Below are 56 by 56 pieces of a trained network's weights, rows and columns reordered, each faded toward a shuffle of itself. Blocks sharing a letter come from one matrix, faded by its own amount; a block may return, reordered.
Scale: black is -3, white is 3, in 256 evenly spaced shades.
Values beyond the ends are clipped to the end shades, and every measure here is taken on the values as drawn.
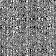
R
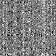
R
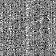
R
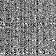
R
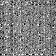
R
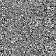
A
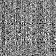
R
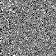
A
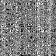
R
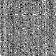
R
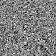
A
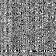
R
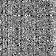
R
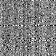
R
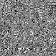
A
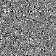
A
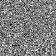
A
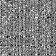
R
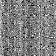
R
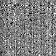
R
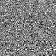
A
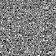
A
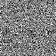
A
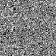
A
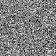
A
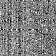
R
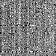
R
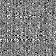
R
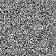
A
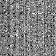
R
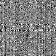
R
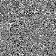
A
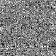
A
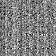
R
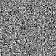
A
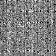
R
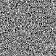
A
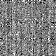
R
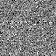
A
